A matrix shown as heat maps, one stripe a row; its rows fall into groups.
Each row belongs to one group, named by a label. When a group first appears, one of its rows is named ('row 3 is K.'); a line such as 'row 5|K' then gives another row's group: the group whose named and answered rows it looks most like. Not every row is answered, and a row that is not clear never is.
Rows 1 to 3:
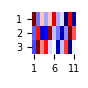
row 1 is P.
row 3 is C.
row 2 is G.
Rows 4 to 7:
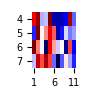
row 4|G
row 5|C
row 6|P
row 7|C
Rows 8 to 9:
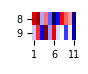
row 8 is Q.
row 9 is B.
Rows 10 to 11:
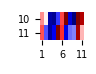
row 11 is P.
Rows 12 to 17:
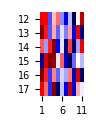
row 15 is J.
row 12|G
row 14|J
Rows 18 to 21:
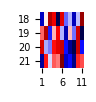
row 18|J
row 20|P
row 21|J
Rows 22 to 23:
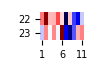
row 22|C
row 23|J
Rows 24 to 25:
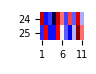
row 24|P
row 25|G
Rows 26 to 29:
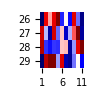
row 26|C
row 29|J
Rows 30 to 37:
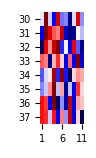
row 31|J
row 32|C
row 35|J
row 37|B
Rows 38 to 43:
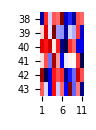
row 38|J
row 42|P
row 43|B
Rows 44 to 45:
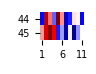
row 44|C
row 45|J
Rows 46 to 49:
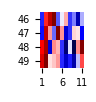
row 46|J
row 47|C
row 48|G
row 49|G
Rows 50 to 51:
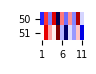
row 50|B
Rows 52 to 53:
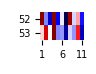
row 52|B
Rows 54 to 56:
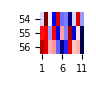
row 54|G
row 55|B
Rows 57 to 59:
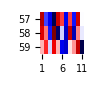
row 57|P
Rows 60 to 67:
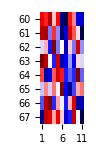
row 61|Q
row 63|G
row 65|J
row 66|C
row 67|C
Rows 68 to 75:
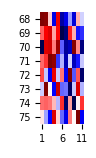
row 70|C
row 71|J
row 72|B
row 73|G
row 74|J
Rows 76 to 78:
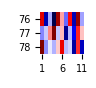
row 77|J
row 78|P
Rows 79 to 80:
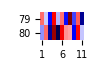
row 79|B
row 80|B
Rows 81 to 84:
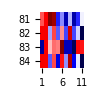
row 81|J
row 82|B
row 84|B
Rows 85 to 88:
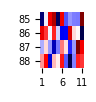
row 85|J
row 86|Q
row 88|G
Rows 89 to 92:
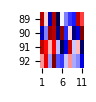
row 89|B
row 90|J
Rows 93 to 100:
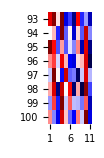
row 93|Q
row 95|B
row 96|Q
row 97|G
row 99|B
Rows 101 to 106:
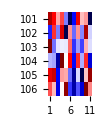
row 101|Q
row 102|B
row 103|P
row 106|G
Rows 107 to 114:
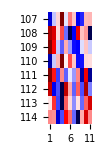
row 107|J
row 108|Q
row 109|G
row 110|J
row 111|B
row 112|P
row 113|G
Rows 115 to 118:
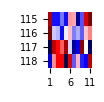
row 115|P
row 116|P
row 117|C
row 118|J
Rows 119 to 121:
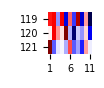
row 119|B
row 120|C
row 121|P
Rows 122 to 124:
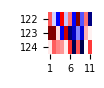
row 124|J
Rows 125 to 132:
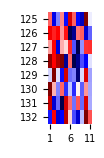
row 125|P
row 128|J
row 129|G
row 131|P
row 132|G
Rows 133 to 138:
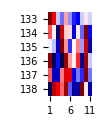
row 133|G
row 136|P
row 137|P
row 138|C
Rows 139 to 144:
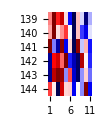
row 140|C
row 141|B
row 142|C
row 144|B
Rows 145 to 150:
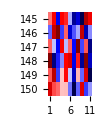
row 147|B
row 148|P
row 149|Q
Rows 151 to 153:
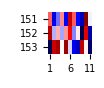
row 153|C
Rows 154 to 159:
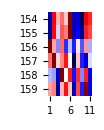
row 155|J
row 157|C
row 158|B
